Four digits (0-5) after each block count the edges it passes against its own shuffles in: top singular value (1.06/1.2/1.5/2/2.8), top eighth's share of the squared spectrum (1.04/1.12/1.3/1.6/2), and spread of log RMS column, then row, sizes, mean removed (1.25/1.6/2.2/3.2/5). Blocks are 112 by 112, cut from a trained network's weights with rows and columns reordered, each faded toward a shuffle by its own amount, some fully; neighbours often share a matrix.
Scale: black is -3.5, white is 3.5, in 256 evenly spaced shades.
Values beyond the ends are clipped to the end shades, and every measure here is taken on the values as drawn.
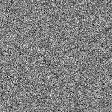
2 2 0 0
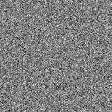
3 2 0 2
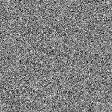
3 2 0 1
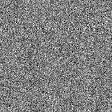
3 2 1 1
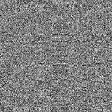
4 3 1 2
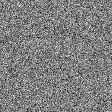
0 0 0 0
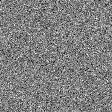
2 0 0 0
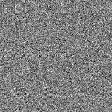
3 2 1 1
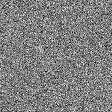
0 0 0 0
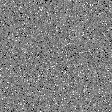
3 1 0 1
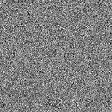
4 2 0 1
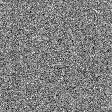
1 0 0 0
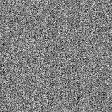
3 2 0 1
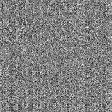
4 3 0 2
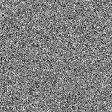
3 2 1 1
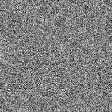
4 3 1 2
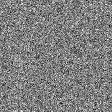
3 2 0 0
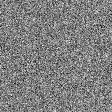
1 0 0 0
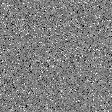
2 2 0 1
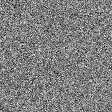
0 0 0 0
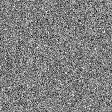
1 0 0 0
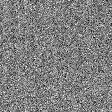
2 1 0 0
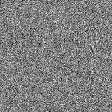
4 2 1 1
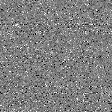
3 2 0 2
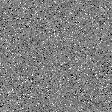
2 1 0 0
